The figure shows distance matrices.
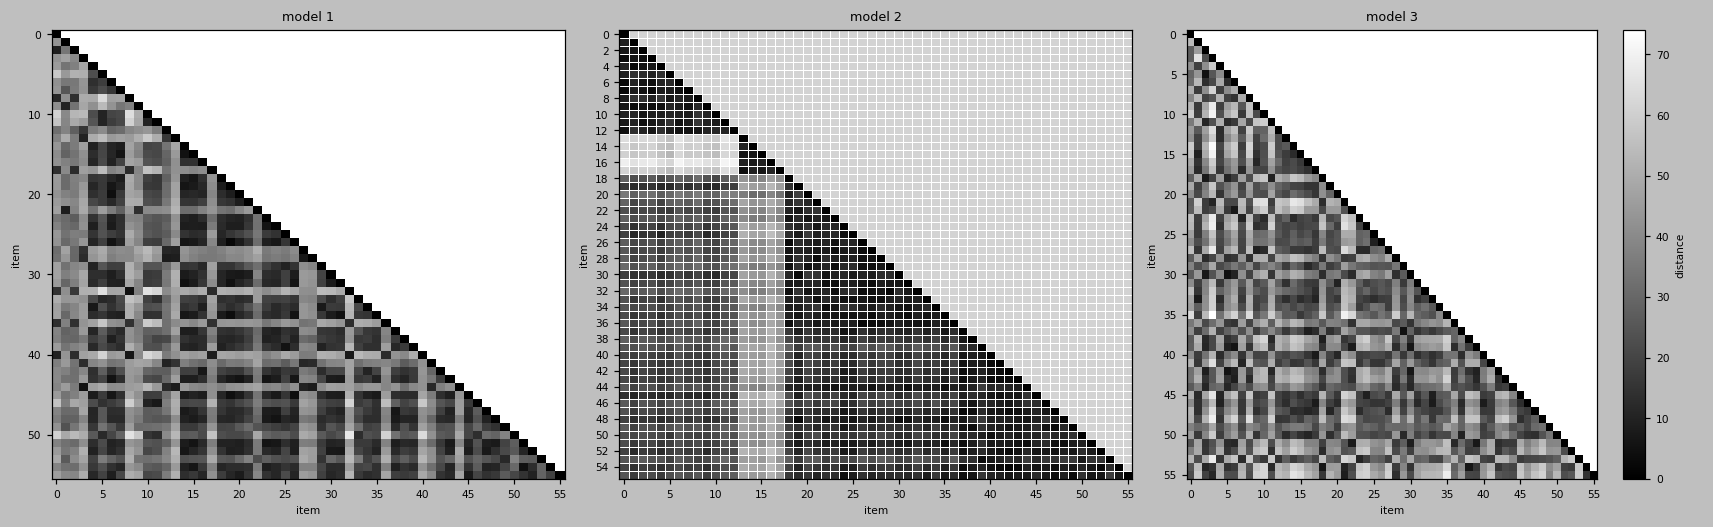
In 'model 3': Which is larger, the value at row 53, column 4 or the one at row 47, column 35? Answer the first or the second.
the second
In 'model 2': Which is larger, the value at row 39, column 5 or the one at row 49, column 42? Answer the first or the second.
the first
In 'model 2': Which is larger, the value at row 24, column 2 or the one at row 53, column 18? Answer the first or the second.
the second
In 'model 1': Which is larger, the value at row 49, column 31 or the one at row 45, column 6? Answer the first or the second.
the first
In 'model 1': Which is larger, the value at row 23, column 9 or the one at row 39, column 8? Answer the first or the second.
the second
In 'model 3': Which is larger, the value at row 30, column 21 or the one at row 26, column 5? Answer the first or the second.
the second
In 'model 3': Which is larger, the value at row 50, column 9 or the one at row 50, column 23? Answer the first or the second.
the second
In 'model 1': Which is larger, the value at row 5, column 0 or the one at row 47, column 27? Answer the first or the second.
the first
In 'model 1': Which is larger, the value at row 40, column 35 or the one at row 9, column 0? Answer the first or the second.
the first
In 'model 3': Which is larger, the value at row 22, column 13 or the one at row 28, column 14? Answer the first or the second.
the second
